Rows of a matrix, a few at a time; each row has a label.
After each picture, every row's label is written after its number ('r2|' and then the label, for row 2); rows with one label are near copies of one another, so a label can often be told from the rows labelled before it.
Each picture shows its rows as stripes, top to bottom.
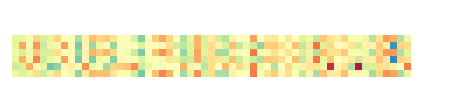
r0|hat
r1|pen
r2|hat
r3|pen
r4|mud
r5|hat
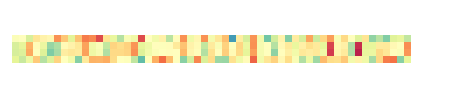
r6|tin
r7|mud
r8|mud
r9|hat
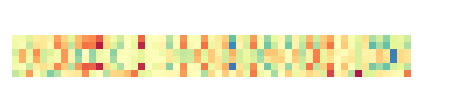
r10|tin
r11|tin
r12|pen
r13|pen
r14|tin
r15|mud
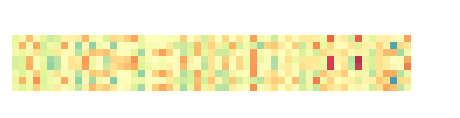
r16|mud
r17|pen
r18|hat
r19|mud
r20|mud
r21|hat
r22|pen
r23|hat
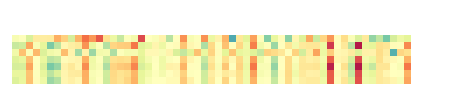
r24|tin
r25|mud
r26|pen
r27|mud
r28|mud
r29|mud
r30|mud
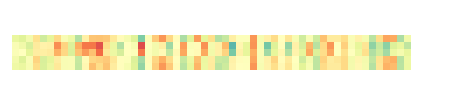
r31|hat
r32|tin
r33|tin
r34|hat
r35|hat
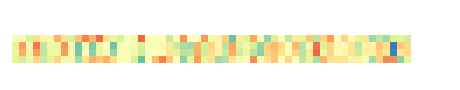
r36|tin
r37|pen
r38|pen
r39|hat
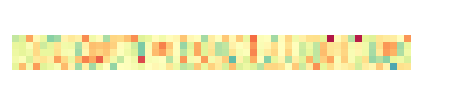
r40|mud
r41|hat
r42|hat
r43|tin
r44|pen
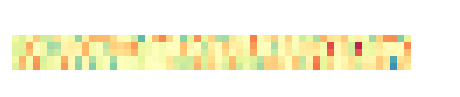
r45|hat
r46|mud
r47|mud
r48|pen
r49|pen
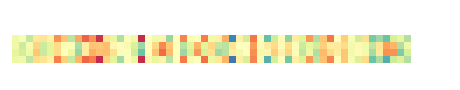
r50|tin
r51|hat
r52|hat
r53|tin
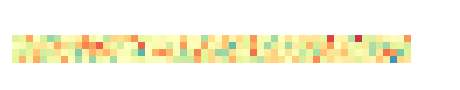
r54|mud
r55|tin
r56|hat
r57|pen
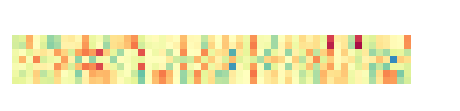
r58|mud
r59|mud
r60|tin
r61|pen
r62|tin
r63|hat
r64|hat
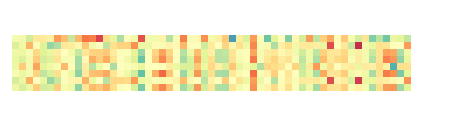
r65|tin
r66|mud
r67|hat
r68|hat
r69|pen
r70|hat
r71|mud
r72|hat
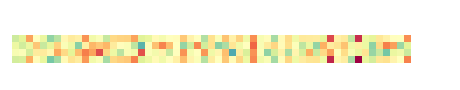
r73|mud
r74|hat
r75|tin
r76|mud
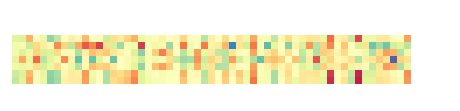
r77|mud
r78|tin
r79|hat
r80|pen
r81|hat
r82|mud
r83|mud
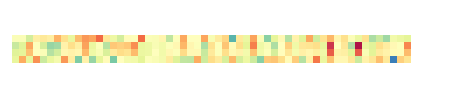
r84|tin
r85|mud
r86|mud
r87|pen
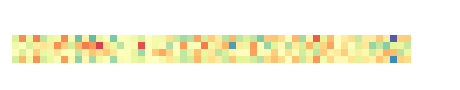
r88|pen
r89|tin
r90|hat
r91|pen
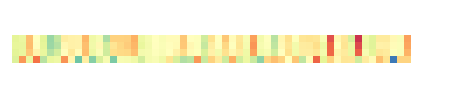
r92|mud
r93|mud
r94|mud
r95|pen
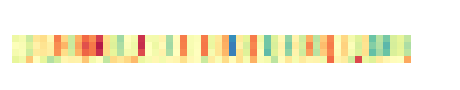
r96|tin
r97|tin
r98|tin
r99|mud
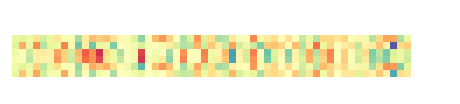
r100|hat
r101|pen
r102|tin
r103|tin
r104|hat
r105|pen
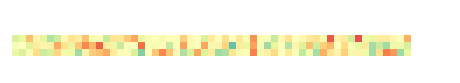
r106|mud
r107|tin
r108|hat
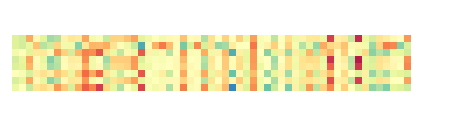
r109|mud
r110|hat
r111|tin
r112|mud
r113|mud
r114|tin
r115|mud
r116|tin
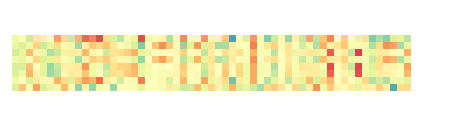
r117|tin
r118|hat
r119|mud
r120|hat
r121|mud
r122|mud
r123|tin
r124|pen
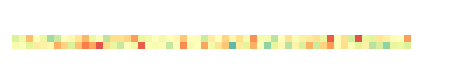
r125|mud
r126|tin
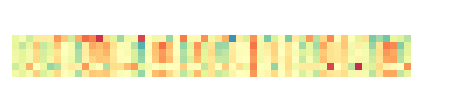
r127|tin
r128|hat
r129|hat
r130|hat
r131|mud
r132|hat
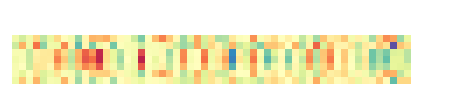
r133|hat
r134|pen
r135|tin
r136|tin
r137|tin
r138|hat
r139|pen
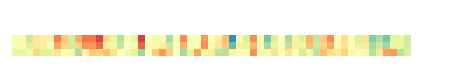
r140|tin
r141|tin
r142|hat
